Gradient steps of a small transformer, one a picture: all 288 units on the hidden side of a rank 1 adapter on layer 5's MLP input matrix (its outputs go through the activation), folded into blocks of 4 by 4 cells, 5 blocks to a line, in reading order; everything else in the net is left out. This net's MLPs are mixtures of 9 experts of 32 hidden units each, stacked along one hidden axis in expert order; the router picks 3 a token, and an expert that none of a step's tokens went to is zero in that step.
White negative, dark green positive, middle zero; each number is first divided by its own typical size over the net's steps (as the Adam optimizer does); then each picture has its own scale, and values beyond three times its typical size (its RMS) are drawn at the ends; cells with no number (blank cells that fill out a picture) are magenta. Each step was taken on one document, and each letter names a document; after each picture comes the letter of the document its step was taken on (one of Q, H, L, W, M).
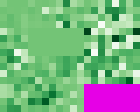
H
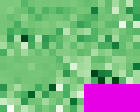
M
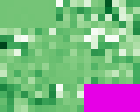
H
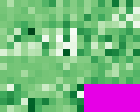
H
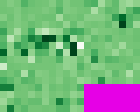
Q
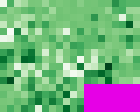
M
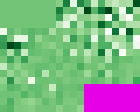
H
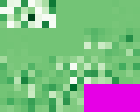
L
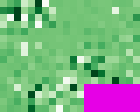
L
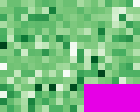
M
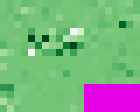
Q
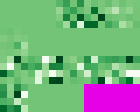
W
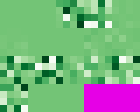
W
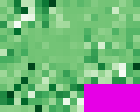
M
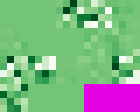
W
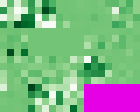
L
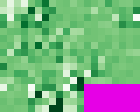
L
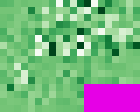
H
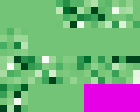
W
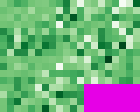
H
